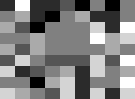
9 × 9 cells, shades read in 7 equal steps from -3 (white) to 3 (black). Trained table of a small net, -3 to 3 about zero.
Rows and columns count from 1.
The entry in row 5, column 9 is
0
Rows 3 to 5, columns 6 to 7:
0 -2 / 0 -3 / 0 0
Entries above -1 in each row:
8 7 6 5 6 6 5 6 4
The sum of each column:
-3 -3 9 6 -3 9 -9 8 -14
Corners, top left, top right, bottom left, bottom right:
2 0 -2 -2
